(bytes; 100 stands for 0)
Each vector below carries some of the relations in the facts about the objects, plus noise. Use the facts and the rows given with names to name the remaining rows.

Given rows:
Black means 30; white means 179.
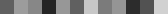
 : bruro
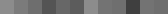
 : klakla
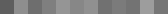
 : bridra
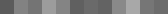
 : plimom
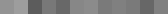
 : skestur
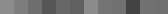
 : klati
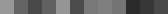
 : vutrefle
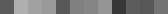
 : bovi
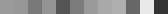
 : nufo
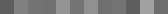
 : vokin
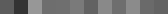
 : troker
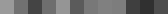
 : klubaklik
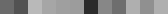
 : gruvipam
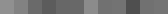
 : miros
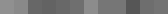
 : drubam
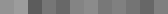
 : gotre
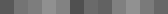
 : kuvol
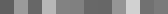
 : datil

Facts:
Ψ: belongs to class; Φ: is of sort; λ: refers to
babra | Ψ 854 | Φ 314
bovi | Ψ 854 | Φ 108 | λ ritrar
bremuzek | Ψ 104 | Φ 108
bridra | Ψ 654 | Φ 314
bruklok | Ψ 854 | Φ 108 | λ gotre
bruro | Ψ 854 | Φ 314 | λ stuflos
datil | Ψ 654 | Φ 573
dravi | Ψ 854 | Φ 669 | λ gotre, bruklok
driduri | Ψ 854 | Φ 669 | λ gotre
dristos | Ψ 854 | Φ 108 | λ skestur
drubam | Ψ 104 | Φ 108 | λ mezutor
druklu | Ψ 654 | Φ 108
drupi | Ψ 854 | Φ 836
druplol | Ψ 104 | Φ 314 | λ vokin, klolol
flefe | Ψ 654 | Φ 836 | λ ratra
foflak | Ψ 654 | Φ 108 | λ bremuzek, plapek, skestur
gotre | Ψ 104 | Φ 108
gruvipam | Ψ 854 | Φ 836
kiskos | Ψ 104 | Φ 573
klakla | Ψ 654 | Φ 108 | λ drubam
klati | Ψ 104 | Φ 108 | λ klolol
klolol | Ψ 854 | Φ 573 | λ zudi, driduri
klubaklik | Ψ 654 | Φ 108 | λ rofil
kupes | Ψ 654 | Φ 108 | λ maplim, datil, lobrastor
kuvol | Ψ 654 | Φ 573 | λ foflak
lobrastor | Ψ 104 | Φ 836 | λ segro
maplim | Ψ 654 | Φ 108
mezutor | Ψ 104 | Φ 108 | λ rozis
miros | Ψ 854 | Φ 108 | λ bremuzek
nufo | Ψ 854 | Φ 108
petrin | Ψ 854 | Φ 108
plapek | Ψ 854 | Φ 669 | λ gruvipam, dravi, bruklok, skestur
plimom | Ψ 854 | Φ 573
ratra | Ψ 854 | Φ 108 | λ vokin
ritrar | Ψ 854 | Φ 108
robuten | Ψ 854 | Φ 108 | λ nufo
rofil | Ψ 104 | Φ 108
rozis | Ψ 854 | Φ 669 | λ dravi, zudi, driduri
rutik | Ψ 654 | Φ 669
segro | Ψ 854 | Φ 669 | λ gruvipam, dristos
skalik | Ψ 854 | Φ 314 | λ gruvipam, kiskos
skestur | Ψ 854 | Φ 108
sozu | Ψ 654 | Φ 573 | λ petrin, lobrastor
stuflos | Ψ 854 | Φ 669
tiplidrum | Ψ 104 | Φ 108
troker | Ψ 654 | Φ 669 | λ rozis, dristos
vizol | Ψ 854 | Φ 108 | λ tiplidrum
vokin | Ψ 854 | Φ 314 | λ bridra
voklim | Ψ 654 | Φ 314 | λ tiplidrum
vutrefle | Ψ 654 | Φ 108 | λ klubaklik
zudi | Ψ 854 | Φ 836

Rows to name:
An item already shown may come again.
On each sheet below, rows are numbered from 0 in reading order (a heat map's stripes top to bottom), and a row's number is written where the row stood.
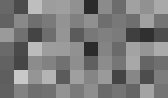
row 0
zudi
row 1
babra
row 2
klubaklik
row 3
lobrastor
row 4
segro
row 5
ritrar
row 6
skalik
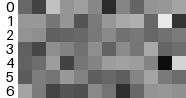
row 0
drupi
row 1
nufo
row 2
kupes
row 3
segro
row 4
stuflos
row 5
sozu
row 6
tiplidrum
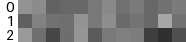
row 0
kupes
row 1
skalik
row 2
klubaklik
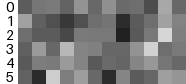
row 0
druplol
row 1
vizol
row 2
voklim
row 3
datil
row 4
klolol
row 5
flefe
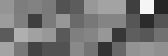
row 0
robuten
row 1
rofil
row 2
bovi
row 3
tiplidrum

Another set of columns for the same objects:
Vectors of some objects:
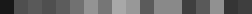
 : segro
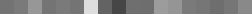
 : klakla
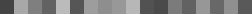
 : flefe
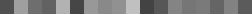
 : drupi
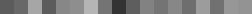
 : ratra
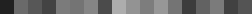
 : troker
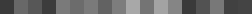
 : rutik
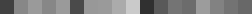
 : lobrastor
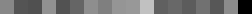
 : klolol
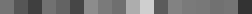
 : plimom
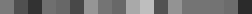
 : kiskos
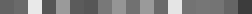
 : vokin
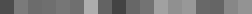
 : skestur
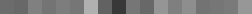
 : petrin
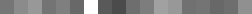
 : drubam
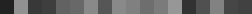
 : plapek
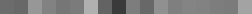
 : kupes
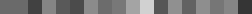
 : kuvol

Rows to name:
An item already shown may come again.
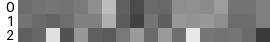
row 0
vutrefle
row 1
rofil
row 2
vokin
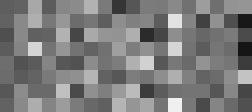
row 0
ratra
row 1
skalik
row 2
gruvipam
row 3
druplol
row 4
sozu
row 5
tiplidrum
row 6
zudi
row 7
voklim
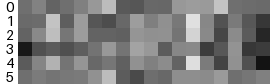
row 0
klubaklik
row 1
bridra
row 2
babra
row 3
segro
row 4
skalik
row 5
vutrefle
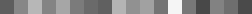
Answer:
voklim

